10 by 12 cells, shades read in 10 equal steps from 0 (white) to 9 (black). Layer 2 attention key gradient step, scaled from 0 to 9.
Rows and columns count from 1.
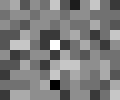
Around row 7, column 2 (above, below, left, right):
7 4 6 3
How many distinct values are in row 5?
7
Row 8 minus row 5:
1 2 2 -1 -2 2 -2 -2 1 0 -4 2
